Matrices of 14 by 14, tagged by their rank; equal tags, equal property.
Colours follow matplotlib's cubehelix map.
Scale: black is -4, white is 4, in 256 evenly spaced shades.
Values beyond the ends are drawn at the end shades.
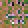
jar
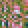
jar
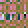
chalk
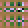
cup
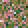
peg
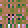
chalk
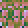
jar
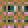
cup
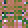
jar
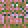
jar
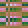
cup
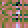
chalk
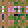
chalk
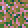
peg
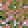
jar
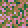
peg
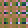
cup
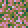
peg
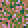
peg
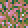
peg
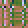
chalk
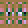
cup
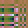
cup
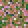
peg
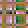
cup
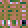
chalk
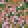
peg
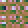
chalk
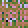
jar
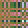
cup
